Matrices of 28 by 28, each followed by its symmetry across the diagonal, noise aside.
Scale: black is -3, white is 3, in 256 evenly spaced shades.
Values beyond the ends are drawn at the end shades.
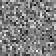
antisymmetric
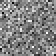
symmetric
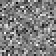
neither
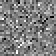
antisymmetric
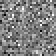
neither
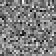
neither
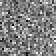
neither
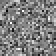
symmetric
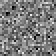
symmetric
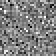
antisymmetric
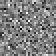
antisymmetric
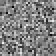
symmetric
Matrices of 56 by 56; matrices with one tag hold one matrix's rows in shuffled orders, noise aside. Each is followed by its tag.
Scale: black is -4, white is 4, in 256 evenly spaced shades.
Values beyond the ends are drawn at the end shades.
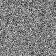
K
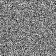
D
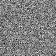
D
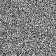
D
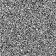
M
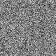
K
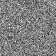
M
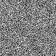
M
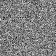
D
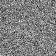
D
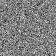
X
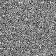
D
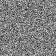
X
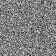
K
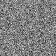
K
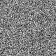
K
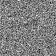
M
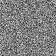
M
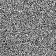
D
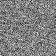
D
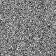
K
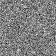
M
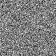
M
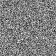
M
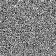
D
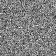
D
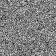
X
